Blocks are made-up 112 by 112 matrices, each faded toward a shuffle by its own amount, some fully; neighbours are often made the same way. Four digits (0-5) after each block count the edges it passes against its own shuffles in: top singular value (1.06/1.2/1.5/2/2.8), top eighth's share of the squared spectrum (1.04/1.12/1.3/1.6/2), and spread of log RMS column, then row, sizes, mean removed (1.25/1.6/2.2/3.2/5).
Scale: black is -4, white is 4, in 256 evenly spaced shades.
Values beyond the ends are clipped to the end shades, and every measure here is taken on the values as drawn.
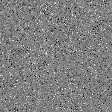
0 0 0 0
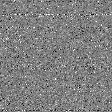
2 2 0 2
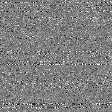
2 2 0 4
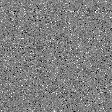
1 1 0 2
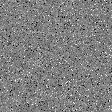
0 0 0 0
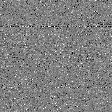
2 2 0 2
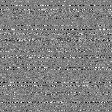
2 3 0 4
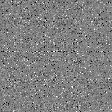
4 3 1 2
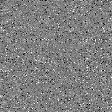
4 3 1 2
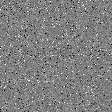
2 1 0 0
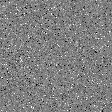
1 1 0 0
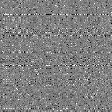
4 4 2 3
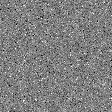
1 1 0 0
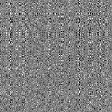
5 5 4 3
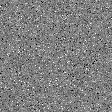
0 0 0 0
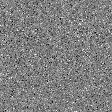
0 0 0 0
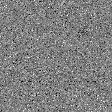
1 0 0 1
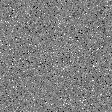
0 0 0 0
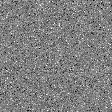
0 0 0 0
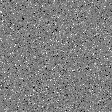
1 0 0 0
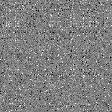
4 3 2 2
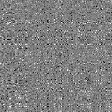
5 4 2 3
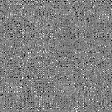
4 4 2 3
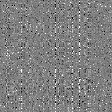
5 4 3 2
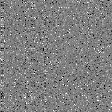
4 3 2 1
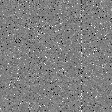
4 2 1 0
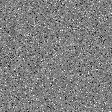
2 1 0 0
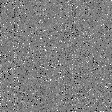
3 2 1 1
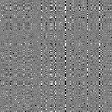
5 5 4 3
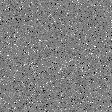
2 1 0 0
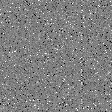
3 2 1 0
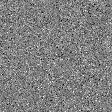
0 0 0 0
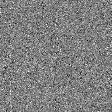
0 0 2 0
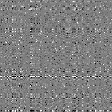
5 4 3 3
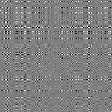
5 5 4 4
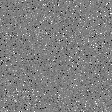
2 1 0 0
